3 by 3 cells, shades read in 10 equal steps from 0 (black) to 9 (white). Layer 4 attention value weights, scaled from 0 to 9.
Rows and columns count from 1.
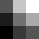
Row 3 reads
0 2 3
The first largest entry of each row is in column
3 3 3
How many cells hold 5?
0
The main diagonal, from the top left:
3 4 3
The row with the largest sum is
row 1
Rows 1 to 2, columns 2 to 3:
7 9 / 4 6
